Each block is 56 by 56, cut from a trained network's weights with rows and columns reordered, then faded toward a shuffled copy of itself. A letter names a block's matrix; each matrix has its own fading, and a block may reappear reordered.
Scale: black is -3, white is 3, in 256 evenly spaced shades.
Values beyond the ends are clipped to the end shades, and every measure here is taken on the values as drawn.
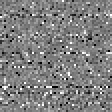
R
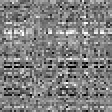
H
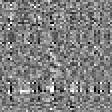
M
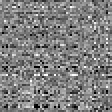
H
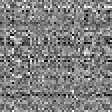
H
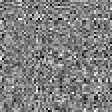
M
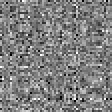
M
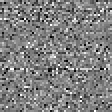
R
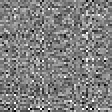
M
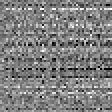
H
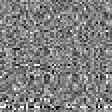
M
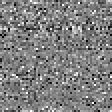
R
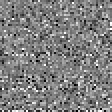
R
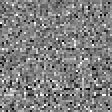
R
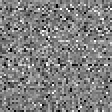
R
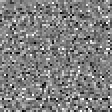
R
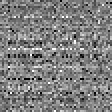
H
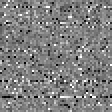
R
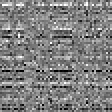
H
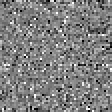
R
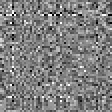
M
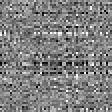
H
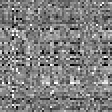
H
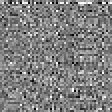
M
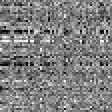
H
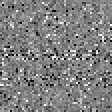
R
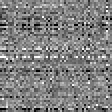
H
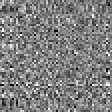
M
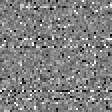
R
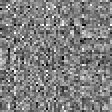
M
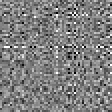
M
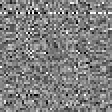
M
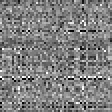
H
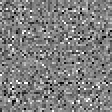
R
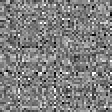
M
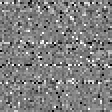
R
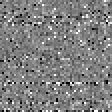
R
